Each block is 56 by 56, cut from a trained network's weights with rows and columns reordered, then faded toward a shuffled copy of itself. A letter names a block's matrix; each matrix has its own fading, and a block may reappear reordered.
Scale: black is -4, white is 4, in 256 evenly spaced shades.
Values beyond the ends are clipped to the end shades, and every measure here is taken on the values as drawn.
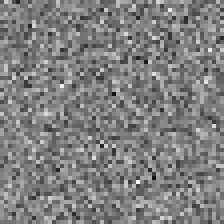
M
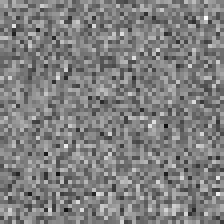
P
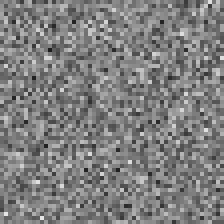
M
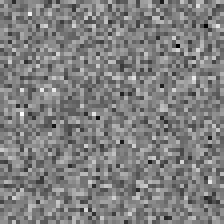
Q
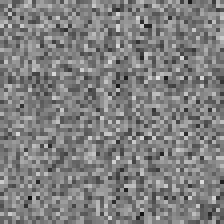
P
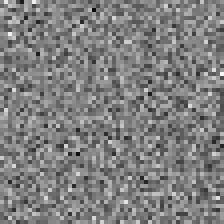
Q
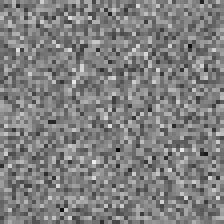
M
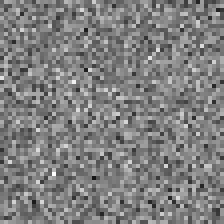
M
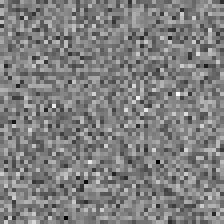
Q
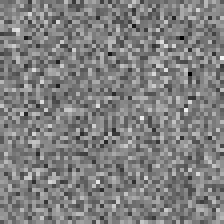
Q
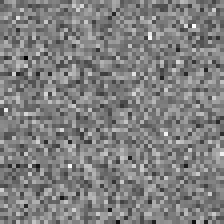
P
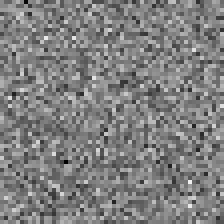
Q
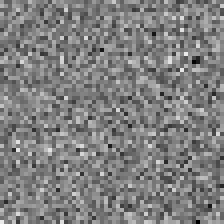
P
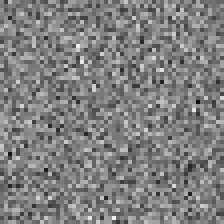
M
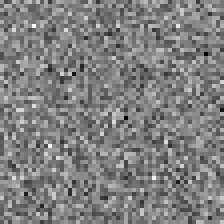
Q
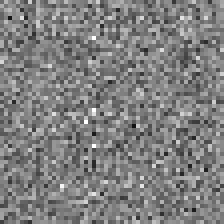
P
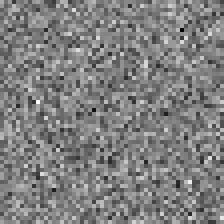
Q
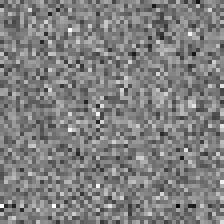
P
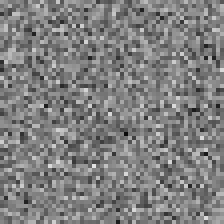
Q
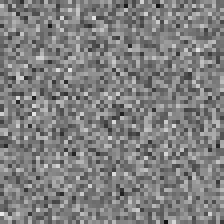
M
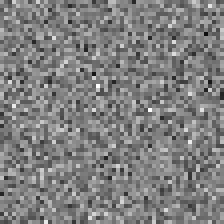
Q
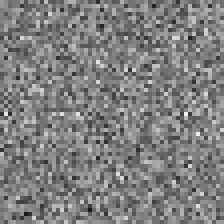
P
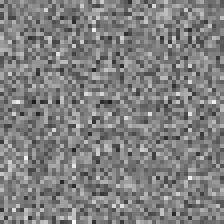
P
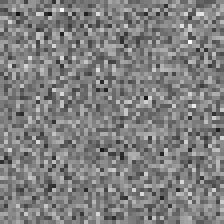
P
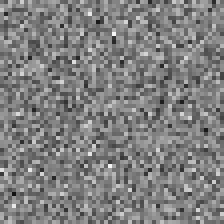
M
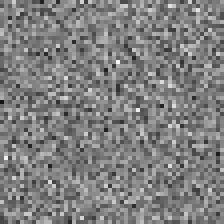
M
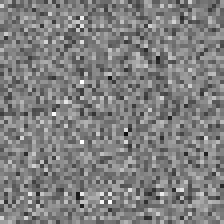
P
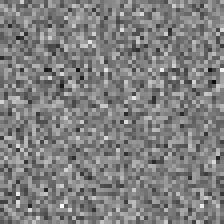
P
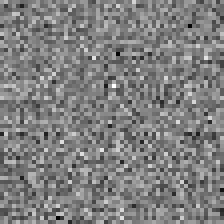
P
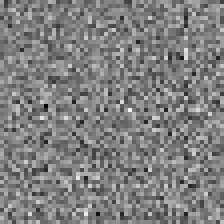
P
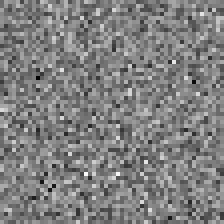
Q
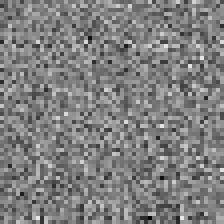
P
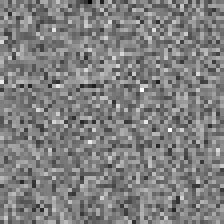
P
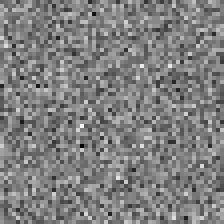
M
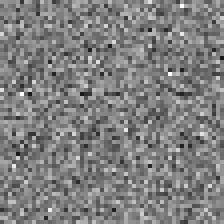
P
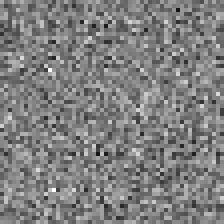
P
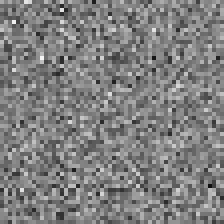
P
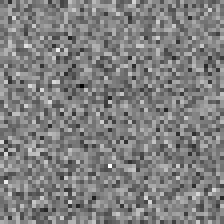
Q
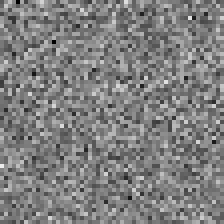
Q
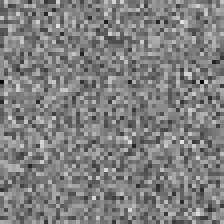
Q
